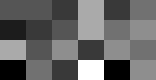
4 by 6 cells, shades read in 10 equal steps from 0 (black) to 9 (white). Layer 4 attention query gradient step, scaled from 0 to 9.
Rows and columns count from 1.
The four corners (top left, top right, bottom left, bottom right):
3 4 0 5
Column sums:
10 12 12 23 11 18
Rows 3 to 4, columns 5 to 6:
5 4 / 0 5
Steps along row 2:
up up up down up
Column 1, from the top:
3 1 6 0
